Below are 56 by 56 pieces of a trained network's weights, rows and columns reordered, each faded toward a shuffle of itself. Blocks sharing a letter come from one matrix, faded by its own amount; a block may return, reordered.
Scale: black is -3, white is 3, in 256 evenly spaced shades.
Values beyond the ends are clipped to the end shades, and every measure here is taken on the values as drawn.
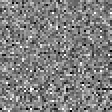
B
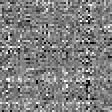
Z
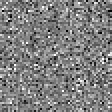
B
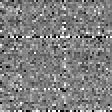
Z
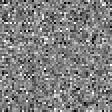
B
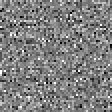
B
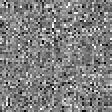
B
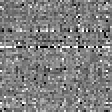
Z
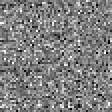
B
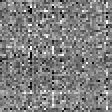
Z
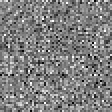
B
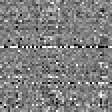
Z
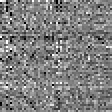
Z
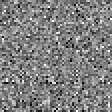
B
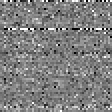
Z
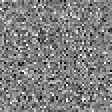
B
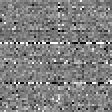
Z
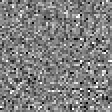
B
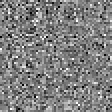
B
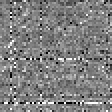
Z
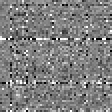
Z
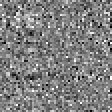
B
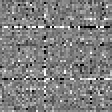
Z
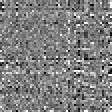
Z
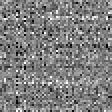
Z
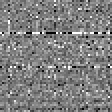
Z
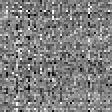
Z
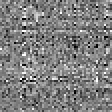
Z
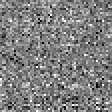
B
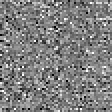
B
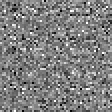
B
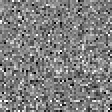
B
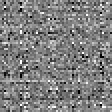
Z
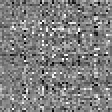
Z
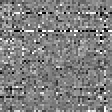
Z
